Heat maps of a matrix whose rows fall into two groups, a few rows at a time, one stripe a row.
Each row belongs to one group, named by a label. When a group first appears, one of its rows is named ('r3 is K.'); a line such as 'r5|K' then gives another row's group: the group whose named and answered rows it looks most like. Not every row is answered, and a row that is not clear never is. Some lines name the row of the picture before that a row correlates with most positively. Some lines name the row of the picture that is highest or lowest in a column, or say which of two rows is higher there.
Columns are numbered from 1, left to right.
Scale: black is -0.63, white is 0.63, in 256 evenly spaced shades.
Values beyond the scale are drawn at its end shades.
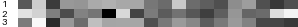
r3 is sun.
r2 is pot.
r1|sun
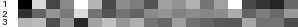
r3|sun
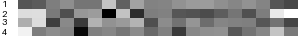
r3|sun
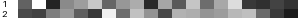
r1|sun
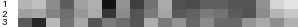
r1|pot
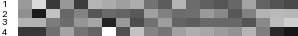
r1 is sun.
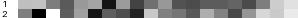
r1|pot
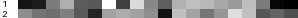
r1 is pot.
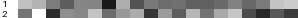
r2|sun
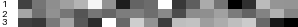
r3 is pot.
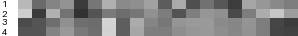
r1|sun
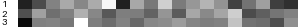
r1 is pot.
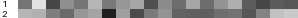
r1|sun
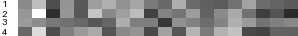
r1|sun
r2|sun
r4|sun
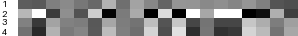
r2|sun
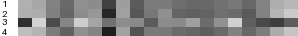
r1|pot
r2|pot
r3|sun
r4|pot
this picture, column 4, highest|3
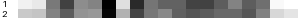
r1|pot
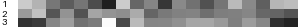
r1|pot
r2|sun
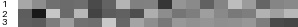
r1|pot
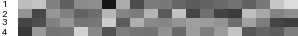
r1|pot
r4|sun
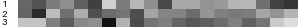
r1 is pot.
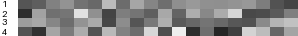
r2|sun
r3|pot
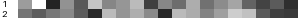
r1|sun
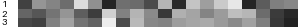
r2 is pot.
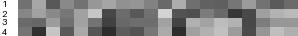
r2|pot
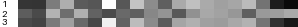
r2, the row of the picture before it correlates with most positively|4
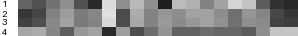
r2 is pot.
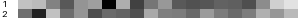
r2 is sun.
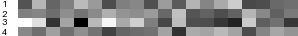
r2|sun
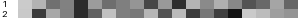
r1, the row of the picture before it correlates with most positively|4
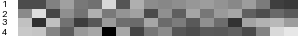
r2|sun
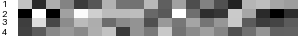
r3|sun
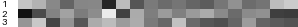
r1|pot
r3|sun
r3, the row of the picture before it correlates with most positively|2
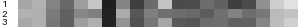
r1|pot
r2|pot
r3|pot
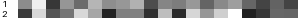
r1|sun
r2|sun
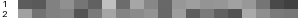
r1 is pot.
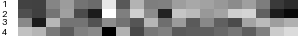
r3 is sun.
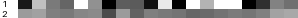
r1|sun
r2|pot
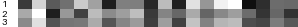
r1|sun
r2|sun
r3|sun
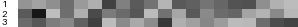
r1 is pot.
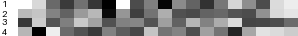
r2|pot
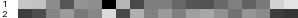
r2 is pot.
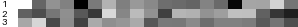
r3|sun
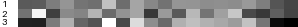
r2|sun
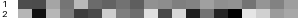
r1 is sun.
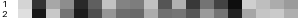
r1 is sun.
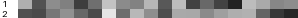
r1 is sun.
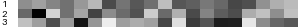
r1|pot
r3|sun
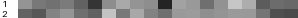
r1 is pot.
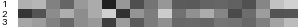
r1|pot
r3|pot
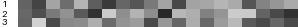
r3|sun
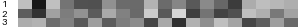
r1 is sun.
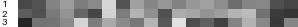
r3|sun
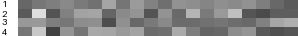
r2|sun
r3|pot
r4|sun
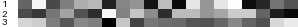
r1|sun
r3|pot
